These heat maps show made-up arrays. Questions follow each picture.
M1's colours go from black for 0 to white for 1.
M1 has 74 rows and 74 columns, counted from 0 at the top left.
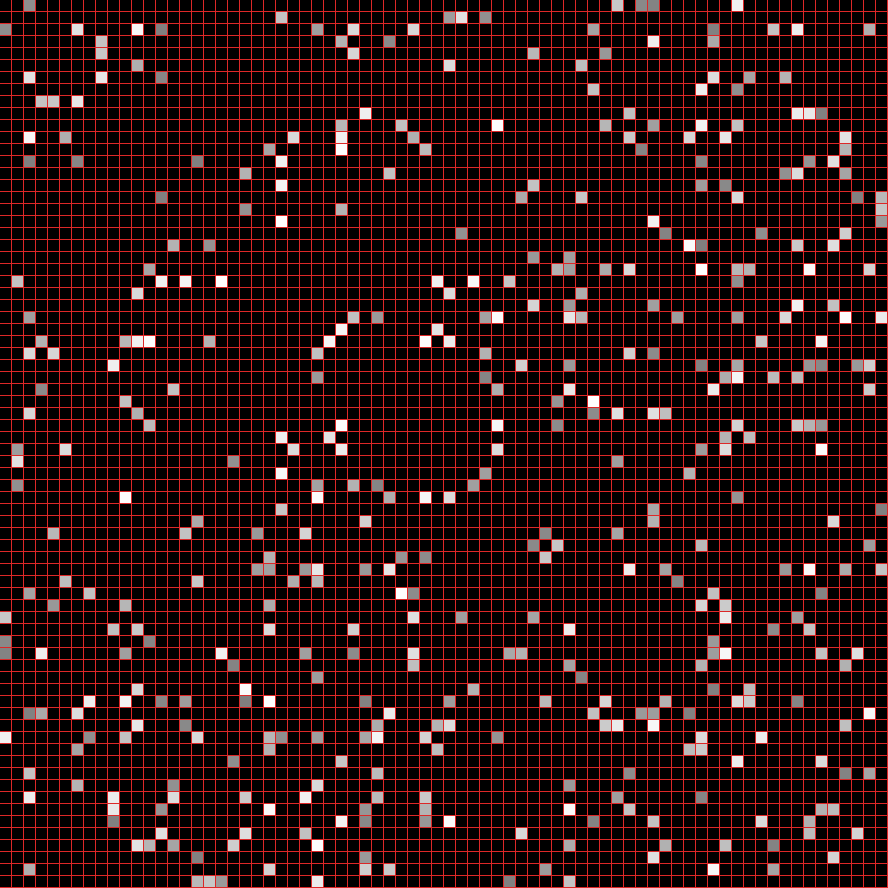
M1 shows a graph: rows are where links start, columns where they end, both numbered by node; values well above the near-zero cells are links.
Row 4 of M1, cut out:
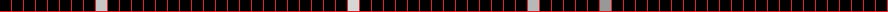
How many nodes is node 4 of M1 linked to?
4
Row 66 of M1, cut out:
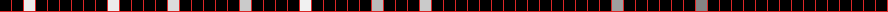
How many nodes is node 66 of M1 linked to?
9
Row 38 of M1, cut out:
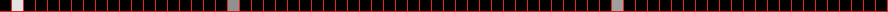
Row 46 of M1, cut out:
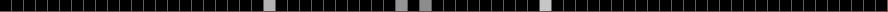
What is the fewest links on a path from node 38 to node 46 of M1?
4
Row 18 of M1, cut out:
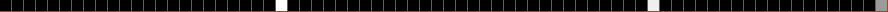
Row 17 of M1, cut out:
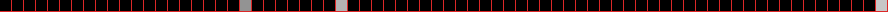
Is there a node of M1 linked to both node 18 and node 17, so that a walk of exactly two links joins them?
yes
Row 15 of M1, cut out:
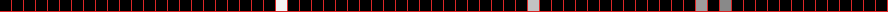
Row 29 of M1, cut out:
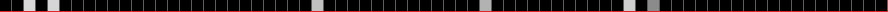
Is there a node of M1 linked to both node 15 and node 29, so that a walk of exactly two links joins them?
no
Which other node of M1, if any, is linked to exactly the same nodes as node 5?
node 24
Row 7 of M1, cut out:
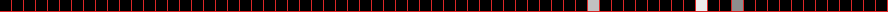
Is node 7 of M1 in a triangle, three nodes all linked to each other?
yes
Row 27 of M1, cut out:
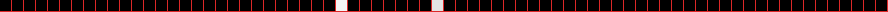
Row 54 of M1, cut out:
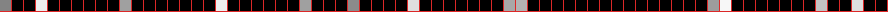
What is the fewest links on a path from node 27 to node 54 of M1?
3
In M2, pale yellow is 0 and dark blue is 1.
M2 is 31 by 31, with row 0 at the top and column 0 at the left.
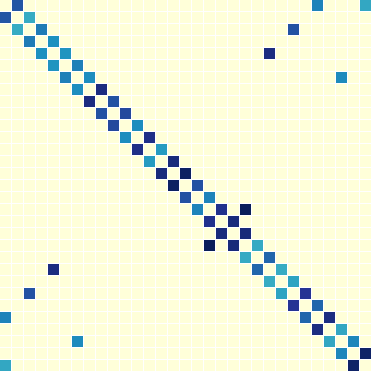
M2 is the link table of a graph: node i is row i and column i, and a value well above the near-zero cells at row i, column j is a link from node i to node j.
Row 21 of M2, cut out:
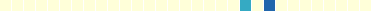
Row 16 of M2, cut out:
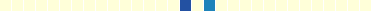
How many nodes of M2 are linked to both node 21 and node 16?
0
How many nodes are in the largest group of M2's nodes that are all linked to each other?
2
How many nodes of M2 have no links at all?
0
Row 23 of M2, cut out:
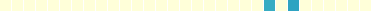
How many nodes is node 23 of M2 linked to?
2
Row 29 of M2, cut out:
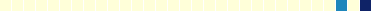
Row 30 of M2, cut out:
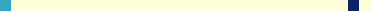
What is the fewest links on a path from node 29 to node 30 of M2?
1
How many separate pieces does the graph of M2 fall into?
1
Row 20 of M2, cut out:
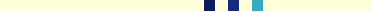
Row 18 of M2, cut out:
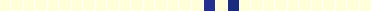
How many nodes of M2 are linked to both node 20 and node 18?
2
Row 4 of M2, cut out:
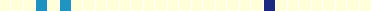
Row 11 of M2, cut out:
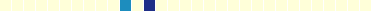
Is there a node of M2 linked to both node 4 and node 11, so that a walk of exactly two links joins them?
no
